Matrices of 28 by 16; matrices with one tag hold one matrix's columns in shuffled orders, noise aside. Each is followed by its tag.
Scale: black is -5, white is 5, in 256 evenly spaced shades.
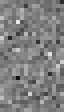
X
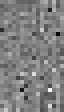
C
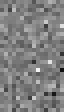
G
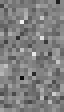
X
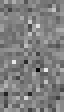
G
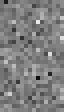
X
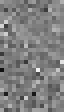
G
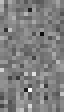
C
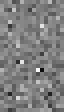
G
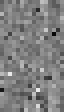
C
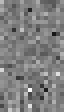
C
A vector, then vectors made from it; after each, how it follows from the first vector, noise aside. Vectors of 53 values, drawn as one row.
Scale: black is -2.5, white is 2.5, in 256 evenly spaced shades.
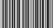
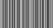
shrunk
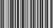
wrapped around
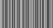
shrunk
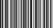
wrapped around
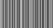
shrunk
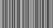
shrunk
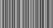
shrunk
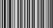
wrapped around
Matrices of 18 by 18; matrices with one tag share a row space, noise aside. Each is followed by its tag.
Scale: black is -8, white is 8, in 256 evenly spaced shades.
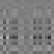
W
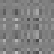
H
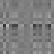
W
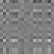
W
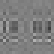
W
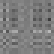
W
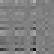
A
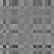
W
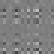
H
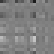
A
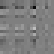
A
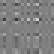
H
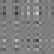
H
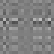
W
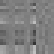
A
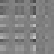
A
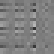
A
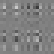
H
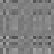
W
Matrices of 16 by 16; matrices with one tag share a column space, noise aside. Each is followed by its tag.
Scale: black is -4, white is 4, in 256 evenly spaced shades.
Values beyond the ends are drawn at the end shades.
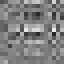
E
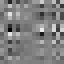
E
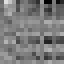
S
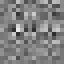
E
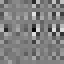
E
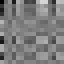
S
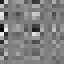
E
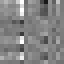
S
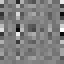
E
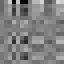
S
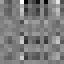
S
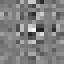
E
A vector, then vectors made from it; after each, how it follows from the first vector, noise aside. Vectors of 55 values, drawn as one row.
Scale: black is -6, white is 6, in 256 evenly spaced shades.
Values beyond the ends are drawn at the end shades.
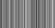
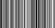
scaled up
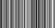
scaled up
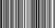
scaled up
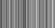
sign-scrambled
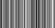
scaled up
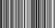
scaled up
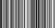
scaled up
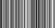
scaled up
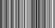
scaled up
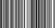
scaled up
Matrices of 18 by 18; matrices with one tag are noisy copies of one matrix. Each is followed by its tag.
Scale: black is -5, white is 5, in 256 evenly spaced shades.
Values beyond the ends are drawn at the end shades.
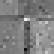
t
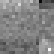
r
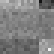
r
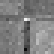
t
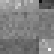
r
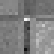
t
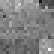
r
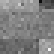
r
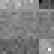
r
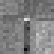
t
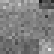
r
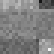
r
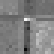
t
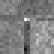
t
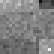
r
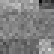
r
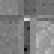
t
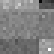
r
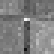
t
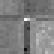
t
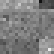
r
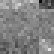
r
